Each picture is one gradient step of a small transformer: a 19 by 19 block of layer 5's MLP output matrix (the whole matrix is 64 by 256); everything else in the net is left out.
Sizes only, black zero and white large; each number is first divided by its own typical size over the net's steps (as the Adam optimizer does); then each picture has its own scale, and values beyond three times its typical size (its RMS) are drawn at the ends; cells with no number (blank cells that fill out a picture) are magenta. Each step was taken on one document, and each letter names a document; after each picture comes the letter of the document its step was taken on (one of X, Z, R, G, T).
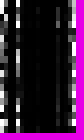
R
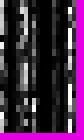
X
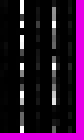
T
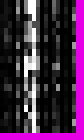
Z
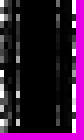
R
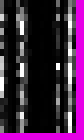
X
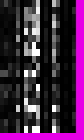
Z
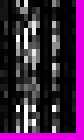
Z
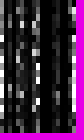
R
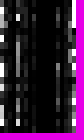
R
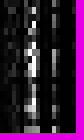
Z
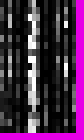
Z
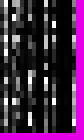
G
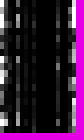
R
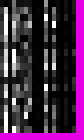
G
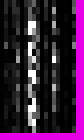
Z
